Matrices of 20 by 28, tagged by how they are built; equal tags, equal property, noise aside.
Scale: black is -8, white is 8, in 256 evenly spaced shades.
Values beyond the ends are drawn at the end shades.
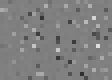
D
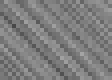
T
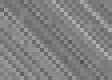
T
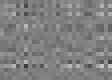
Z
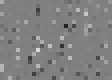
D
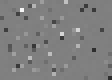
D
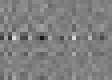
Z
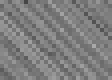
T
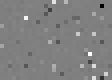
D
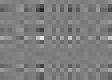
Z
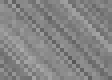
T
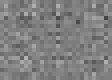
Z
